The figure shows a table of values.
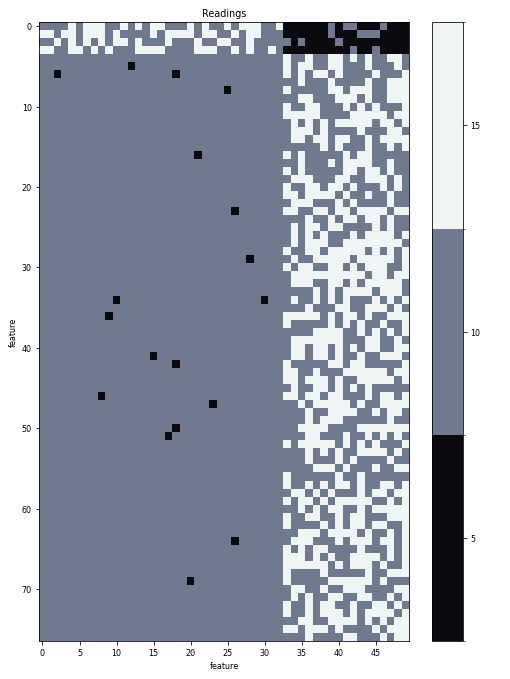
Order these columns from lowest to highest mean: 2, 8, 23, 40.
2, 23, 8, 40
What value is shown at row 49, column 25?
10
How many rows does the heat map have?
77
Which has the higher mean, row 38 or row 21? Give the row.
21
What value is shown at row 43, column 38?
10
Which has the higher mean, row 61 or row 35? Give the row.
61
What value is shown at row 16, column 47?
10
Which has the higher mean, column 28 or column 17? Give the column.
28
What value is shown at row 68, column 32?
10
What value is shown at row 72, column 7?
10
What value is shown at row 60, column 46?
15
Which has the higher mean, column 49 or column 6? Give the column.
49
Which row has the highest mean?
31
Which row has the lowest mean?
2
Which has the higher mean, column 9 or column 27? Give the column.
27
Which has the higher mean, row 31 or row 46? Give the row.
31
